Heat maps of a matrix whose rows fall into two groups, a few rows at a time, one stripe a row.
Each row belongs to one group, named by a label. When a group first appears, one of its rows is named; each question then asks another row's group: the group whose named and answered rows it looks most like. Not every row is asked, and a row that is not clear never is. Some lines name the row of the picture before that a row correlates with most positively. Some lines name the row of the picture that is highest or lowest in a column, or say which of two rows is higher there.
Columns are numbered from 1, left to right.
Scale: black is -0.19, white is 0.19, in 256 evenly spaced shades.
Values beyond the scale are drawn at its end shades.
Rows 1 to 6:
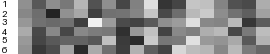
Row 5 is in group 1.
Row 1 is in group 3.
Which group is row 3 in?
1
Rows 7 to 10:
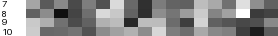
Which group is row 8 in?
1
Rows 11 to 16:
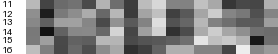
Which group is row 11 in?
3
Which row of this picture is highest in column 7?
14
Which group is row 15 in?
1
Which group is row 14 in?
3
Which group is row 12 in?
3
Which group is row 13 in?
3
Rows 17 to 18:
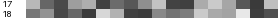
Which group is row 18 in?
1
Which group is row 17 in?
3
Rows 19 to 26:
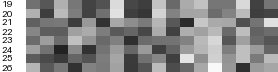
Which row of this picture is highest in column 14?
26
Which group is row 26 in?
3
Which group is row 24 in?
1
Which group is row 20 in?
1
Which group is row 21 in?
3
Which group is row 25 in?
1
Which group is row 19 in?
1
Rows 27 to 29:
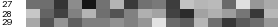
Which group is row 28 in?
3
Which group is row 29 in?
3
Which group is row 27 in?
1
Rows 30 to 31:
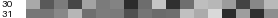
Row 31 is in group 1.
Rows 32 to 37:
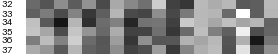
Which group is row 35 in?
1
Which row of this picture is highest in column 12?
34
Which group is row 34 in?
1
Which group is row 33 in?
1
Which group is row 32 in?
3
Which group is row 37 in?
1
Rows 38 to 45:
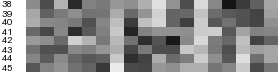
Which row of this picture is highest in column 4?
42
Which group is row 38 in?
3
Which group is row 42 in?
1
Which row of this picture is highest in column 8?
38
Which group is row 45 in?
1
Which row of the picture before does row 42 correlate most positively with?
35
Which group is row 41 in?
1
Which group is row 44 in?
1
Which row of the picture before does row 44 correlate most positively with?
33
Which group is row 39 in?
3
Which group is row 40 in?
3
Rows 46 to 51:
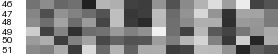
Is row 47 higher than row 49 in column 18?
No
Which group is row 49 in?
3
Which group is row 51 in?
3
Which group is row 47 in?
1
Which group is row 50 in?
1
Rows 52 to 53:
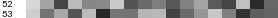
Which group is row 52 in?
1
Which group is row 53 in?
3
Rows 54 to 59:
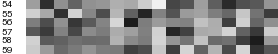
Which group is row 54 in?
3
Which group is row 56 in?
1
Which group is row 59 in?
1
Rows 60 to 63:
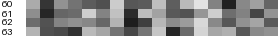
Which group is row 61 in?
3
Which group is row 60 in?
1
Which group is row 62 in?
1
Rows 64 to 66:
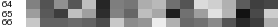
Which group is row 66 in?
3
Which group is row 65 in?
3
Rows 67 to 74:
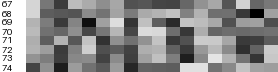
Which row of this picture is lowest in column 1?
74
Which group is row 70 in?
3
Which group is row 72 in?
3
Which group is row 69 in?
1
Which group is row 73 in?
3
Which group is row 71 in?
3
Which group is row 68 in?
3
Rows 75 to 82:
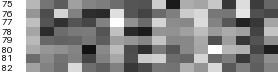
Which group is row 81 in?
3
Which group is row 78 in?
1
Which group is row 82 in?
1
